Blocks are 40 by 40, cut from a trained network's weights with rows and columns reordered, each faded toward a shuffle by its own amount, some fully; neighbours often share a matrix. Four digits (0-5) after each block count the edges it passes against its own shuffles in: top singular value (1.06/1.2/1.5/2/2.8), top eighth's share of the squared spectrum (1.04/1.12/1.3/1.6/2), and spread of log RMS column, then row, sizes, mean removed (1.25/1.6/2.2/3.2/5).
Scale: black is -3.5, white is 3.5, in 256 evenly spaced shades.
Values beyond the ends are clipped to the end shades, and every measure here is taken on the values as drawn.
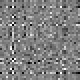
4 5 2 3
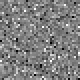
0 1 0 0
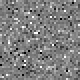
0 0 0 0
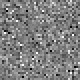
1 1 0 0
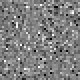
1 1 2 0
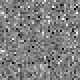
2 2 1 0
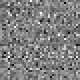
3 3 1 2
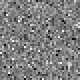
0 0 0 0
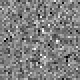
0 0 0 0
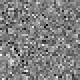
2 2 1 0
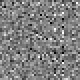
3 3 1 1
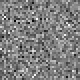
2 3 0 1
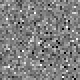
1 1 0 0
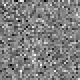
1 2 0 0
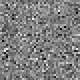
2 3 1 1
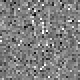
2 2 1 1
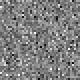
0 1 0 0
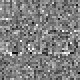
3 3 0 2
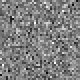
1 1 0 0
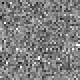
2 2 0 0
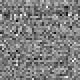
3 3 0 1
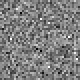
0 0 0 0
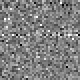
2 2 0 1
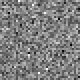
0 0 0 0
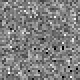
1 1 0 0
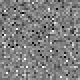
0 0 0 0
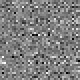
3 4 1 2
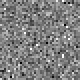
1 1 0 0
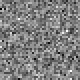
1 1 0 0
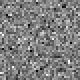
2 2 0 1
